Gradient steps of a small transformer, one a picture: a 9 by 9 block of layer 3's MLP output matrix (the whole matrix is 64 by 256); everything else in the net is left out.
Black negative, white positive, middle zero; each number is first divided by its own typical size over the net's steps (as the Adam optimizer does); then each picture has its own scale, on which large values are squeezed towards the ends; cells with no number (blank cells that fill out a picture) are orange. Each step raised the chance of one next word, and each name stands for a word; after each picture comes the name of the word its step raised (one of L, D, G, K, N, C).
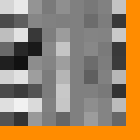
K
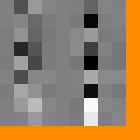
K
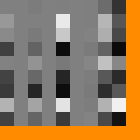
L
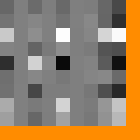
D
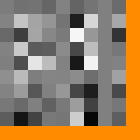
D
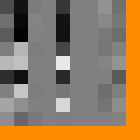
L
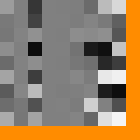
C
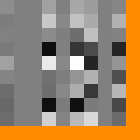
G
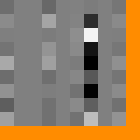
G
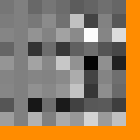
G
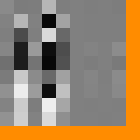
K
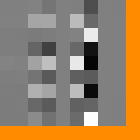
G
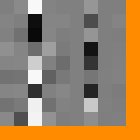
C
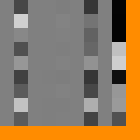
L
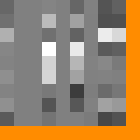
D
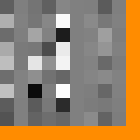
D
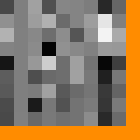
G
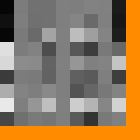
L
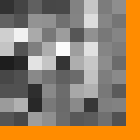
D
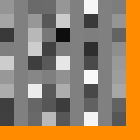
C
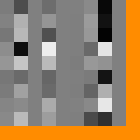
L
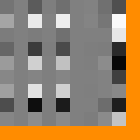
G
